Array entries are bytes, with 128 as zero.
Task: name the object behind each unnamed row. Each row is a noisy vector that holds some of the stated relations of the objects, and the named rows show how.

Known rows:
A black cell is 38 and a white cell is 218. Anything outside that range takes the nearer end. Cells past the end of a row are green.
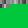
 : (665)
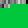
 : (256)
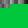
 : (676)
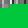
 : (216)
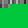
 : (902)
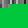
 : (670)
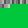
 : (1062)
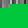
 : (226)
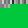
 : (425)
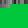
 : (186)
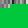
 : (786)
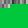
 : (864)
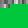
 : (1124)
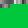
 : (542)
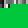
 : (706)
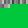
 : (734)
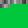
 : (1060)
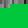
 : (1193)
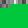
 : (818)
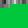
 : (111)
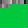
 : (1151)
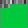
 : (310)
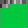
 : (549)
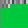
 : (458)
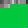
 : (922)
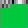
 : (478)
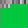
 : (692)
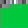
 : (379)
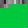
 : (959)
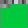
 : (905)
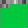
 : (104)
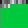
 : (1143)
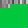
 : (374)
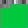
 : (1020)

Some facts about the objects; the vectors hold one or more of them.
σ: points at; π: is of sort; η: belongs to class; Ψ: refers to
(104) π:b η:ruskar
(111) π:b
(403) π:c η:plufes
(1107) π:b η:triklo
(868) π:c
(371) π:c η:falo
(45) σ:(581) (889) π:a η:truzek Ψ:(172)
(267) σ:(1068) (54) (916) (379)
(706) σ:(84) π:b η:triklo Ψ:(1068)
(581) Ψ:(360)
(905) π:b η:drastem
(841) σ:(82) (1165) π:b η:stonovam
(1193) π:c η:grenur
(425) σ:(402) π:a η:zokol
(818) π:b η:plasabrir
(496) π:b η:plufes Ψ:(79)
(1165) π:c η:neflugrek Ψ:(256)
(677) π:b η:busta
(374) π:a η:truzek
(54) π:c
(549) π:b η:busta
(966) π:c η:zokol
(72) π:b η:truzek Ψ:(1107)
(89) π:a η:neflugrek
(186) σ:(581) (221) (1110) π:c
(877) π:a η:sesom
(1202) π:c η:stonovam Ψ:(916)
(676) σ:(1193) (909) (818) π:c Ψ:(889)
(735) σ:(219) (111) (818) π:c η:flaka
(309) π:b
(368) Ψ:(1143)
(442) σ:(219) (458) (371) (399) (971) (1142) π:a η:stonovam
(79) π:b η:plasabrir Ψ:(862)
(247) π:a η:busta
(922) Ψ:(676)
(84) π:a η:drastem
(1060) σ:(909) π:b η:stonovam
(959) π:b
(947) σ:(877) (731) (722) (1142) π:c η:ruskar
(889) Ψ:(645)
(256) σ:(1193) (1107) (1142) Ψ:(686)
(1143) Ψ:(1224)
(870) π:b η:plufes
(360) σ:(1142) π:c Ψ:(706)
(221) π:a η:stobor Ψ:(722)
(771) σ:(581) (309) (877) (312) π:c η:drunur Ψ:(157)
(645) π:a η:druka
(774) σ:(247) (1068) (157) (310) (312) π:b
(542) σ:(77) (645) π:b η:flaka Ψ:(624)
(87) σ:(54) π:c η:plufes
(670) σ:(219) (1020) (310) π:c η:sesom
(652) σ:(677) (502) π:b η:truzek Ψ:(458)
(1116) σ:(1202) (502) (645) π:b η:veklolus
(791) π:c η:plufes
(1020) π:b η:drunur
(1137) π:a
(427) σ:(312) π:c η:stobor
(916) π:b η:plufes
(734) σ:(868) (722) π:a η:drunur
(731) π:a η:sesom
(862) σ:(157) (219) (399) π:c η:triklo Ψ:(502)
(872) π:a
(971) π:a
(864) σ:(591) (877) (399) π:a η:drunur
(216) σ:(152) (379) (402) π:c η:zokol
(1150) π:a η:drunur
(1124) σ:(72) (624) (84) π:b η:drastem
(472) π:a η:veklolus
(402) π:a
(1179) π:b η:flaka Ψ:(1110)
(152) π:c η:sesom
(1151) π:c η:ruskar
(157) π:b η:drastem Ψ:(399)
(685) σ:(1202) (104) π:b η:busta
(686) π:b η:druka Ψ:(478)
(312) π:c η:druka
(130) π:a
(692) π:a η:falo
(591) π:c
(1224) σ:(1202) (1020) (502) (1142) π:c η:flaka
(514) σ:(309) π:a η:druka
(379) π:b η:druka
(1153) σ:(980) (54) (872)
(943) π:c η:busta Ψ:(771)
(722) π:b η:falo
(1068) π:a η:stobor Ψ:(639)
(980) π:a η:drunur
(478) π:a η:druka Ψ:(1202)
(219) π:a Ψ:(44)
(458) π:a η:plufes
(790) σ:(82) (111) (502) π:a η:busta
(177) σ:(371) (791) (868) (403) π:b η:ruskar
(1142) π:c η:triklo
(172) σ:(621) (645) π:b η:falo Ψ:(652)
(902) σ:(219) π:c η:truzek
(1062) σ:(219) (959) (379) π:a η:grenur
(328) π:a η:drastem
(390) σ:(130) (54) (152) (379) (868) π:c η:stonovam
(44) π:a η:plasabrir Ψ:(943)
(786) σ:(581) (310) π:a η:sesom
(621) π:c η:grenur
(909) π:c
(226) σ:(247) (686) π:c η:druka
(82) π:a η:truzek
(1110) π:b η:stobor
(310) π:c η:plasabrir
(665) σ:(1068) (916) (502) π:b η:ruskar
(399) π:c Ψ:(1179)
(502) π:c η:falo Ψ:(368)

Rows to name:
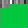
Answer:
(87)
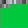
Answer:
(722)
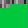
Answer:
(735)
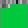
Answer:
(219)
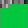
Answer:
(390)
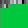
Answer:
(79)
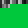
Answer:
(862)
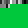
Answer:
(502)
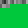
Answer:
(1110)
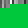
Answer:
(152)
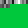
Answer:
(686)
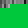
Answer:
(1142)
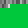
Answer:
(971)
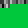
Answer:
(360)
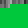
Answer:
(591)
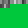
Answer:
(652)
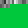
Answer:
(916)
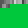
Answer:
(72)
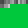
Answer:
(889)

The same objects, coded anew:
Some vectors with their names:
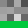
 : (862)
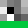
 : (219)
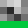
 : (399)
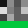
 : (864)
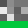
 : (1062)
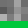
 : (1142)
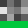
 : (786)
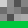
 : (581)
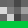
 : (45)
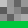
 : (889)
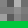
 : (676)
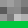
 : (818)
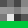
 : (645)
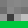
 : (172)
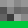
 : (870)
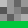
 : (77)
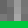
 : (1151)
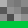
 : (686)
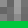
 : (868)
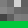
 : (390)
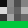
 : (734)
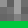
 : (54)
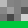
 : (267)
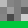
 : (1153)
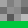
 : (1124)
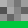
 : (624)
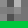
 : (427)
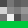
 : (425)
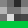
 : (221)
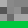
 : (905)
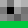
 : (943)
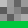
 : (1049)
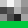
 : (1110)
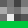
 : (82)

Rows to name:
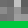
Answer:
(216)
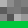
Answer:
(72)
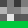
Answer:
(692)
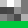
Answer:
(1179)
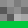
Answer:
(104)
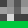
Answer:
(458)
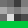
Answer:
(1068)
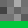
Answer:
(1202)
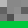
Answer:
(379)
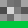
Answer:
(1143)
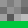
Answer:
(706)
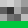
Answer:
(157)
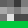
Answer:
(478)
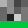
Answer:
(496)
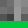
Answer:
(152)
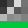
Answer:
(1224)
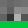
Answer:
(1165)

